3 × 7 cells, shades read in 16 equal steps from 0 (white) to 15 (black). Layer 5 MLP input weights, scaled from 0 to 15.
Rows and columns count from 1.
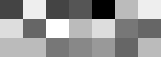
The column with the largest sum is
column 5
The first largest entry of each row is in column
5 2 6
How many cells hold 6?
1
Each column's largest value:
11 9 11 10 15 9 9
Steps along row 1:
down up down up down down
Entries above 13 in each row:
1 0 0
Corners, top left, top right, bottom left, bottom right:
11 1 4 4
